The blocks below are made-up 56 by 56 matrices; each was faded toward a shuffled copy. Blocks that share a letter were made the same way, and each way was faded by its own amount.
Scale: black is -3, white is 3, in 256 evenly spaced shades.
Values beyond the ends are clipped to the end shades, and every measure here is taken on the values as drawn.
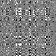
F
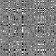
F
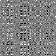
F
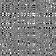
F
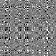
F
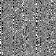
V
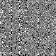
V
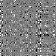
F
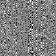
V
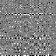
F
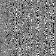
V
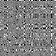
F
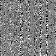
V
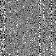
V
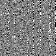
V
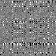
F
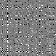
F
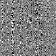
V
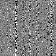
V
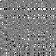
F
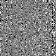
V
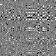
F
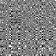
F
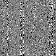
V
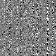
V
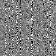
V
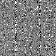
V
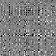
F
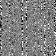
V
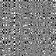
F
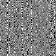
V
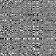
F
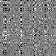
F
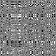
F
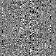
V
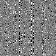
V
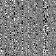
V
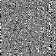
V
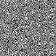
V
